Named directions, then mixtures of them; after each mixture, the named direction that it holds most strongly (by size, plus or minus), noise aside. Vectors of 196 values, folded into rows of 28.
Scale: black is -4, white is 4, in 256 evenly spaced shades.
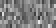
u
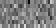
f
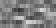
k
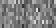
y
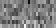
f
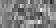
k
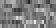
k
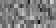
f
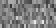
y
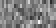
u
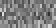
u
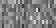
y
